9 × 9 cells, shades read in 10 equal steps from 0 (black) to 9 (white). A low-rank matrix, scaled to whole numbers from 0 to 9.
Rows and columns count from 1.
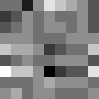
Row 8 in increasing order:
4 4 4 4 5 5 5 5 6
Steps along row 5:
down same down down up up same up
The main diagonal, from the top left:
4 3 5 4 2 5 3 5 5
